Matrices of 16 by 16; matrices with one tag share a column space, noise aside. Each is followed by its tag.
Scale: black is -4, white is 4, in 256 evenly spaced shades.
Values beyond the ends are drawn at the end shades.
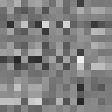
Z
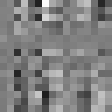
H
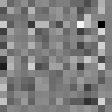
Z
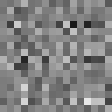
Z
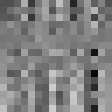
H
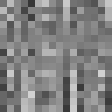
H
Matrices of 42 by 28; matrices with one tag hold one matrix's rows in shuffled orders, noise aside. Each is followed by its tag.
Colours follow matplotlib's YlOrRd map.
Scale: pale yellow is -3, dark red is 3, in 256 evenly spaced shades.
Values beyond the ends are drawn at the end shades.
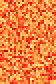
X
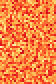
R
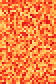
R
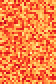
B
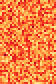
X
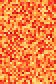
X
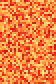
X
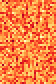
R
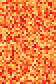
R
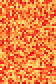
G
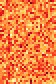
G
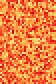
G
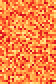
G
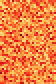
B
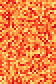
G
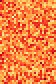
G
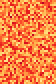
X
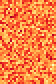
X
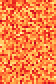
R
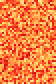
B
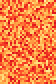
X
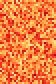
G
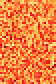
R
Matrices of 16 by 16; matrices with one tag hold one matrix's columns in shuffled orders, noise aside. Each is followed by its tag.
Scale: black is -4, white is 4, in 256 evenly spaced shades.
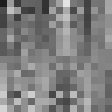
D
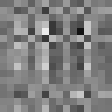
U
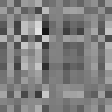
U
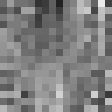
D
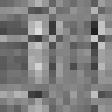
U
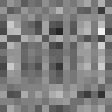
U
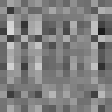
U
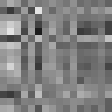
U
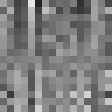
D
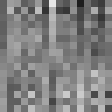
D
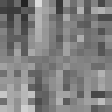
D
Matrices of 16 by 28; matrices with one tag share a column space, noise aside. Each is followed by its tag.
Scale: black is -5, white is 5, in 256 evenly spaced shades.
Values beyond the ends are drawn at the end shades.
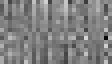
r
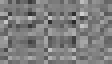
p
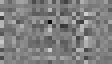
p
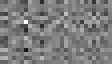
p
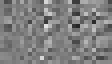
p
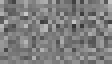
p
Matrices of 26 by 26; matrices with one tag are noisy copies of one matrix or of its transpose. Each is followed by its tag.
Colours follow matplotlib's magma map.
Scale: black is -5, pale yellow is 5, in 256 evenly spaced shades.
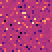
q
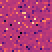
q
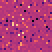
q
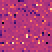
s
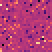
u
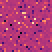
q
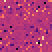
u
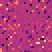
u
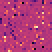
s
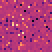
q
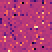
s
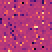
s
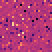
q
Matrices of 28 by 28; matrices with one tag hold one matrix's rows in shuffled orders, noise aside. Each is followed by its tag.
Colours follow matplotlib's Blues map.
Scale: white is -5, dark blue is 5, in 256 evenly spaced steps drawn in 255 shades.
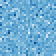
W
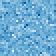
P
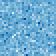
P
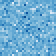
P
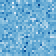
P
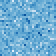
P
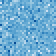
W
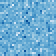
P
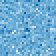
P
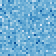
W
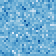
P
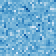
P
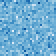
P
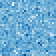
P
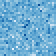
P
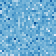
W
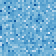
W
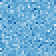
W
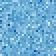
W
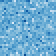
P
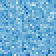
P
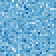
P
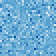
W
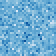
P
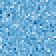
W
